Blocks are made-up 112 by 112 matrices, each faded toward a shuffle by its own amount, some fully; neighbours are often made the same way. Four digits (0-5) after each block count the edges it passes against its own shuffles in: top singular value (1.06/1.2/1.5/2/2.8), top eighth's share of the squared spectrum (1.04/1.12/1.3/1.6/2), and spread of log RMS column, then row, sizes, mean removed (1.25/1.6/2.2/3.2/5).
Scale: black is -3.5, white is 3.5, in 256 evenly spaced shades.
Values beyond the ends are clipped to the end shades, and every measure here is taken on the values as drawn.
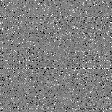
4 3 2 2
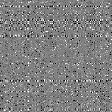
5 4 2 3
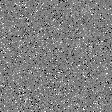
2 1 0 0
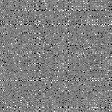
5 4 2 3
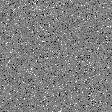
2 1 0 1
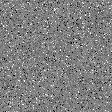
2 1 0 0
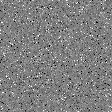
1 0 0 0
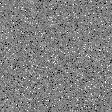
2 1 0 0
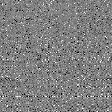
4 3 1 2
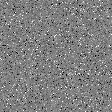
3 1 0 0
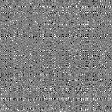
5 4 3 3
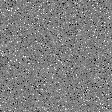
1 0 0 0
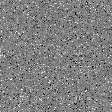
3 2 1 0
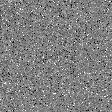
0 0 0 0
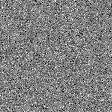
0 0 0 0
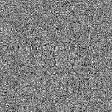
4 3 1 1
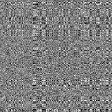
5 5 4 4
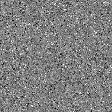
3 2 0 1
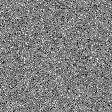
2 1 0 0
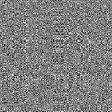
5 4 3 3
